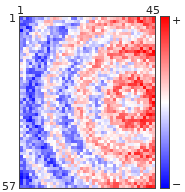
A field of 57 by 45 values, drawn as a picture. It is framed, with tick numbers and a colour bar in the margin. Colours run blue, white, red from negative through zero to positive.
Slope: up to the right. Histogram: bell-shaped. Rings: centred on the middle right. Average level on the scale: 50%.
